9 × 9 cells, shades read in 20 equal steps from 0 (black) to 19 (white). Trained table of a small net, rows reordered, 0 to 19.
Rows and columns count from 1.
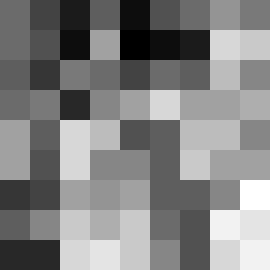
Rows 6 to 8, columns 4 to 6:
10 10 7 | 11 12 7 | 13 15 8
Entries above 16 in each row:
0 0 0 0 0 0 1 2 2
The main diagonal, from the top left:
8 6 9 10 6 7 7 18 18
